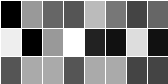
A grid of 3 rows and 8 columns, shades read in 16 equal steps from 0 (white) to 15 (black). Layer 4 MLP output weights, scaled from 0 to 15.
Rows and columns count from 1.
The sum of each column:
26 26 20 20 22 27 24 34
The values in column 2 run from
5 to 15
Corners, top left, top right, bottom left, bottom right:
15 9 10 11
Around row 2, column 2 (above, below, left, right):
6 5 1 6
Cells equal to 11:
3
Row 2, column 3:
6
